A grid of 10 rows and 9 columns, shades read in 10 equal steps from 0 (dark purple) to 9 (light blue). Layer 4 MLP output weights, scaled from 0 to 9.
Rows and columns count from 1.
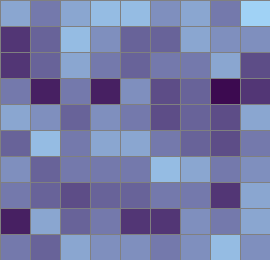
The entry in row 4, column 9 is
2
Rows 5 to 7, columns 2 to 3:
6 4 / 8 5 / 4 5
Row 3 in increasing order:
2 3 4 4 5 5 5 7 7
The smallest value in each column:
1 1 3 1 2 2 4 0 2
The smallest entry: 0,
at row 4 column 8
